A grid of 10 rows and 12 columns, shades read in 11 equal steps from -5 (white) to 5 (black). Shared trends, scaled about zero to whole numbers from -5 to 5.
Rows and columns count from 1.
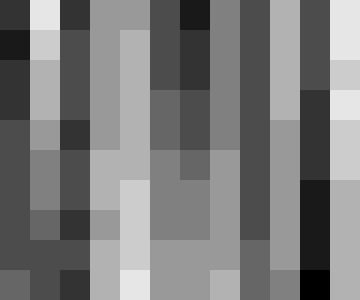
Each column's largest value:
4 2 3 -1 -1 2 4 0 2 0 5 -2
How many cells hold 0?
13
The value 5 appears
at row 10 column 11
